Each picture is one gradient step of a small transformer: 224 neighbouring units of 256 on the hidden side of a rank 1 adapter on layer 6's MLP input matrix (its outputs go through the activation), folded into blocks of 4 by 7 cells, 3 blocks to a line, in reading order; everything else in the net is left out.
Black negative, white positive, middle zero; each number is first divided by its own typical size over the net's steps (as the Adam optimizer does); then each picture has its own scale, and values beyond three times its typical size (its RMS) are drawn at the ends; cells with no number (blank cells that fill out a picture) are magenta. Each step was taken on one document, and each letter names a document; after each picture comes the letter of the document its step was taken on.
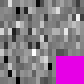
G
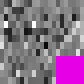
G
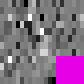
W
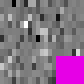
W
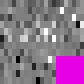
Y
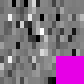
W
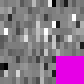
Y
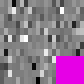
Y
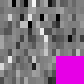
W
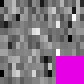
G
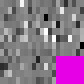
Y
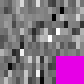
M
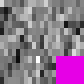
M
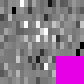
Y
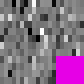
W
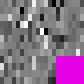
W
